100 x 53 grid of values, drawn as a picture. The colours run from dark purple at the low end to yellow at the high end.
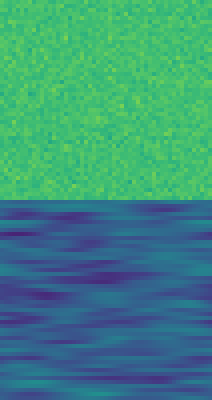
The table splits into 2 rows of 1 panel. Panel 1,1: high, fine-grained, faint in contrast. Panel 2,1: low, streaked across.
